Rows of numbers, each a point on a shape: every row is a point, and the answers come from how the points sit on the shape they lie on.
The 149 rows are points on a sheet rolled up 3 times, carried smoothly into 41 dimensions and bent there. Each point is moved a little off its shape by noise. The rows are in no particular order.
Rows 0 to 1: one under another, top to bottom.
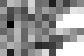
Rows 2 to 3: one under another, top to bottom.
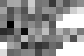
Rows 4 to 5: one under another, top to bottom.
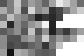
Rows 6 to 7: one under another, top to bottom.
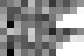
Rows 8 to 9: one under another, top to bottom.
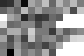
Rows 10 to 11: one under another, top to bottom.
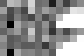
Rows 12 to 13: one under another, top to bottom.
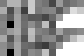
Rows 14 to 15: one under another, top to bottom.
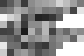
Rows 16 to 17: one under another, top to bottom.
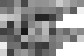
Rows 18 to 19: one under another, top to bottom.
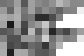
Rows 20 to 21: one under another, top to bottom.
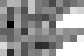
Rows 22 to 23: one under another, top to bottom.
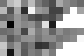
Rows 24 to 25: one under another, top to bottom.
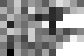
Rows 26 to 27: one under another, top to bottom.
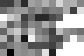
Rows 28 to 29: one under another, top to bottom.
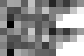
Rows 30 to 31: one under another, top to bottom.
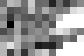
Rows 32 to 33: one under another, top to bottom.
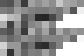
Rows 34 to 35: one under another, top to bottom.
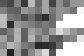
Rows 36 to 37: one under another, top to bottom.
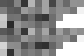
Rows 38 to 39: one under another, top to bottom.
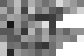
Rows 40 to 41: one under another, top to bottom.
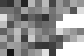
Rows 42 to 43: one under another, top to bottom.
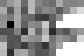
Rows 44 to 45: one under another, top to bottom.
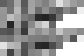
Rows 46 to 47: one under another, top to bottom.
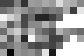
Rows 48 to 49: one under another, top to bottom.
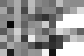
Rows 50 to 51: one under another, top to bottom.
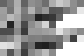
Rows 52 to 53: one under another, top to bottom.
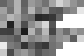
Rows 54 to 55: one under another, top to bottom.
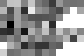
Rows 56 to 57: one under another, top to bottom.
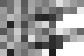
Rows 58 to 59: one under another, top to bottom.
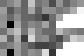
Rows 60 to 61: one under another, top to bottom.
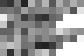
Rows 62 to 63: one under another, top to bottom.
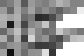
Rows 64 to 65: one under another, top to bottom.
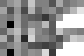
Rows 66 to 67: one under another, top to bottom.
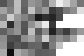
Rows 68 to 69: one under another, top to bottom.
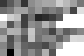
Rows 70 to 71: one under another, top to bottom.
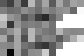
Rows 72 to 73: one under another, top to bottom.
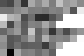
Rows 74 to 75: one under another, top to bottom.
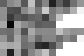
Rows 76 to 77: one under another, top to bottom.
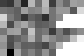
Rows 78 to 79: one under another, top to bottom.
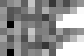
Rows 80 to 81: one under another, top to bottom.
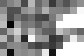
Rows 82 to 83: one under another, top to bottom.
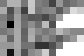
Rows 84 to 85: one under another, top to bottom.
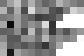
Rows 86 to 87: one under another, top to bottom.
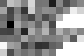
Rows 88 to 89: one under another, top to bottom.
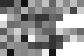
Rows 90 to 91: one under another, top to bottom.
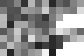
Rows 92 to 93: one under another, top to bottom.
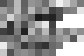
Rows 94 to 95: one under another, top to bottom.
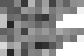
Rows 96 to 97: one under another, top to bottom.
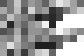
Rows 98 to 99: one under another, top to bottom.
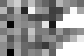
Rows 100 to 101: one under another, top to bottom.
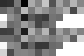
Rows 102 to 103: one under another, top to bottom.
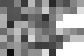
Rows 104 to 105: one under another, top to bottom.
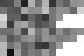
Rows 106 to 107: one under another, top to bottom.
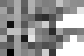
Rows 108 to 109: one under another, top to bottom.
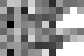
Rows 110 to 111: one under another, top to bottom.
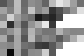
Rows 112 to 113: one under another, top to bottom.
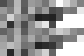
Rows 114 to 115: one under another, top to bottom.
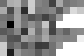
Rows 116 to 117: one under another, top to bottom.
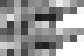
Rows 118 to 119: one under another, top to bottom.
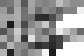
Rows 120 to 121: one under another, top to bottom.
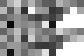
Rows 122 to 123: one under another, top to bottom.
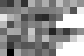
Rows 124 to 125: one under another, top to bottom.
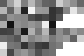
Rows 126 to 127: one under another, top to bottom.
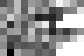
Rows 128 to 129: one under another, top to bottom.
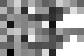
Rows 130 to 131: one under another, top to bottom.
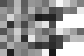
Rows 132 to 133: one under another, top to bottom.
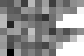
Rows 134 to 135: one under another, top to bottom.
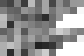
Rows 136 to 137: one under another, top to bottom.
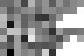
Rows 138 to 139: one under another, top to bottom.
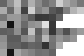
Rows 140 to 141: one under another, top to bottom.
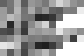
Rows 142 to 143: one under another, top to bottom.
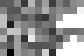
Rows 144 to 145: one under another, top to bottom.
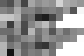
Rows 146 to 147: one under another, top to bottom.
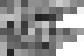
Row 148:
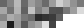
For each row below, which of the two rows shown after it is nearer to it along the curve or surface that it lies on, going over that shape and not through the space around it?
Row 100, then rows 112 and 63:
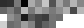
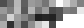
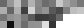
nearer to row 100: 112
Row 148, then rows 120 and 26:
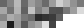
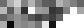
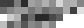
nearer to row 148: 120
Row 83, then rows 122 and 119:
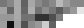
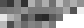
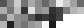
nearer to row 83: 122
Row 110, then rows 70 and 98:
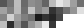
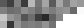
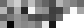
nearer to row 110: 98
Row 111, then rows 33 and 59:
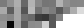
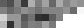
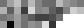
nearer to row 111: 33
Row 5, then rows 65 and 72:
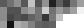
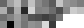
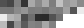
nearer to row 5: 72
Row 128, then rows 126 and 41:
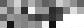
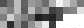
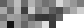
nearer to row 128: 126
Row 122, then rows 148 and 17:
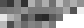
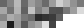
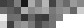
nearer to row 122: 17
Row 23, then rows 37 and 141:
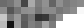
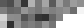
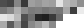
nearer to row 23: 37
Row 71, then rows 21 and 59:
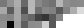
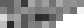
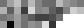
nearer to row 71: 21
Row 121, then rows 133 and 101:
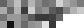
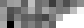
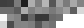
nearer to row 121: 133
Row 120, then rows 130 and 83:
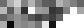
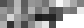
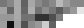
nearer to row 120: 130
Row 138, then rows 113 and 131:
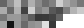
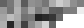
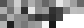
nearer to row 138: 113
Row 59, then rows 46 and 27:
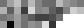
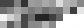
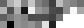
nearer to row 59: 27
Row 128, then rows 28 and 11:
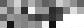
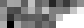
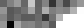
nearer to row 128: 28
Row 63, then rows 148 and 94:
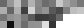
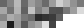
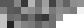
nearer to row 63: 148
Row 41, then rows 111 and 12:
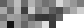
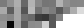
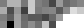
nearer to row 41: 12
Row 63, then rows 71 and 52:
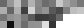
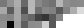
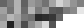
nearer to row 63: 52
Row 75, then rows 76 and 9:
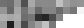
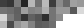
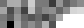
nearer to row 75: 9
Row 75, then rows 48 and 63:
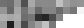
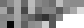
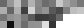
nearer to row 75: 48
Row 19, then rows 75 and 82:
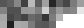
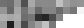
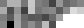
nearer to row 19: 82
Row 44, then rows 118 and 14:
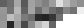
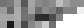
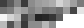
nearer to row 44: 118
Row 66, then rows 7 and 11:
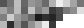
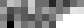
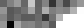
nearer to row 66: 7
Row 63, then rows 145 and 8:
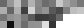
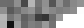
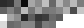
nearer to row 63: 145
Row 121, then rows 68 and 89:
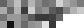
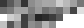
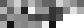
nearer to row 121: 89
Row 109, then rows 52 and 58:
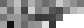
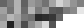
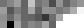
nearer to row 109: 52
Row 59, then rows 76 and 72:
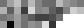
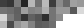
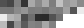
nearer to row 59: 72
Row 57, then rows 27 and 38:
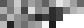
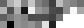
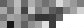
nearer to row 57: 27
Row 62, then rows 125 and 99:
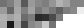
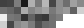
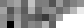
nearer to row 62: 99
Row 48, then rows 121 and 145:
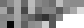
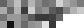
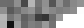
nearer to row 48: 145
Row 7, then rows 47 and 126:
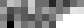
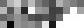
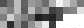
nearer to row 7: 47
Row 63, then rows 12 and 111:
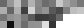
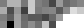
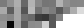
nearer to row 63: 12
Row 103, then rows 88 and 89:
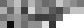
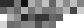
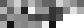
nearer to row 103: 89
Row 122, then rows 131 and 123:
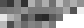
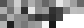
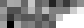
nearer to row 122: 123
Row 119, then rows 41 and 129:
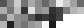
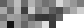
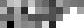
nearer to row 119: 129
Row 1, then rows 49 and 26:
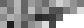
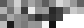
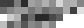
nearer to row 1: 49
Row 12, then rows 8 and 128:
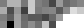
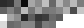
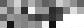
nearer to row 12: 128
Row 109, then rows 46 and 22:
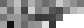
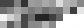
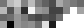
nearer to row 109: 22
